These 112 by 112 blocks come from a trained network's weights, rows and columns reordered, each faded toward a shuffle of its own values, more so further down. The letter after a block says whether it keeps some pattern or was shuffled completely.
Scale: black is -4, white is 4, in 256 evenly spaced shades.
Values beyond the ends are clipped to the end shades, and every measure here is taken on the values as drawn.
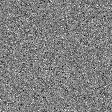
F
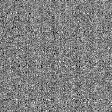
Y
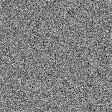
F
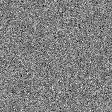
F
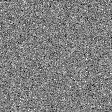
F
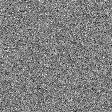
F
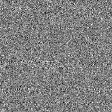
Y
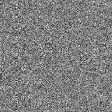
Y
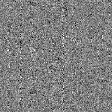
Y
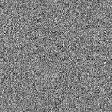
Y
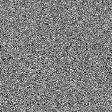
Y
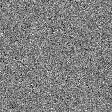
F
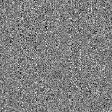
Y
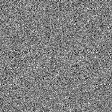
Y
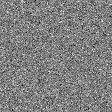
F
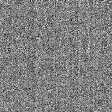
Y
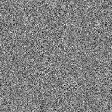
Y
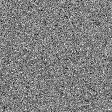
F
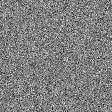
F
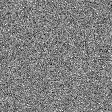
F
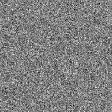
Y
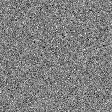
F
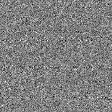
Y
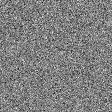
F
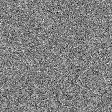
F
